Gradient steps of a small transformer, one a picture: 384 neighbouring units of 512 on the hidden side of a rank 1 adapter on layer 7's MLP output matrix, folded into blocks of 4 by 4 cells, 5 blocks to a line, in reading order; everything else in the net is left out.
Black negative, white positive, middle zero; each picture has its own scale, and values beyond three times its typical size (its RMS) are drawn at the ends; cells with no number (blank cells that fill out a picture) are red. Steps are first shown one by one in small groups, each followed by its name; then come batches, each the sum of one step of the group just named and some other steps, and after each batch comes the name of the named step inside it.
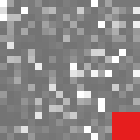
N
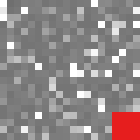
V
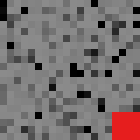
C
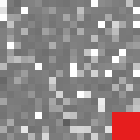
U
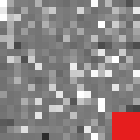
N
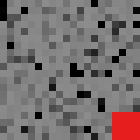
C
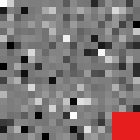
N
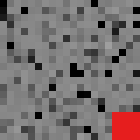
C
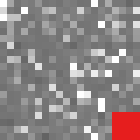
N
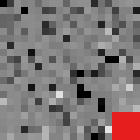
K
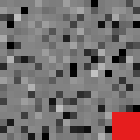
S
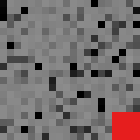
S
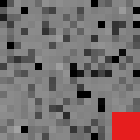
K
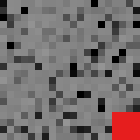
S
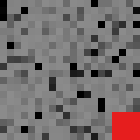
K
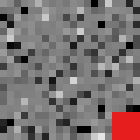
S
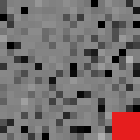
S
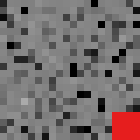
S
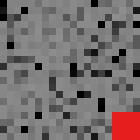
S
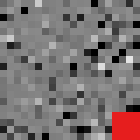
S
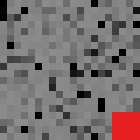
K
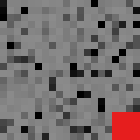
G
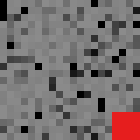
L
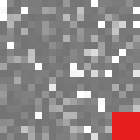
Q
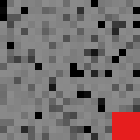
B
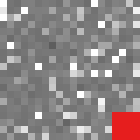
G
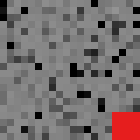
B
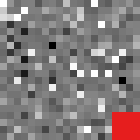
G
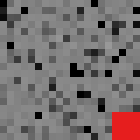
B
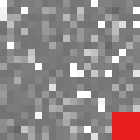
Q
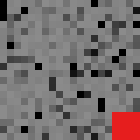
L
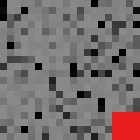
L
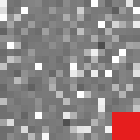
G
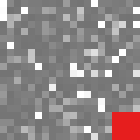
Q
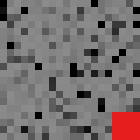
B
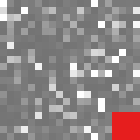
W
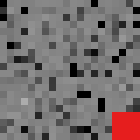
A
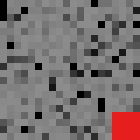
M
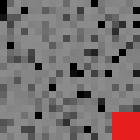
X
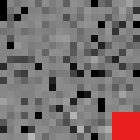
M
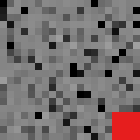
X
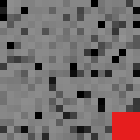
A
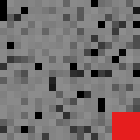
M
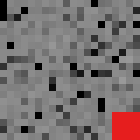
M
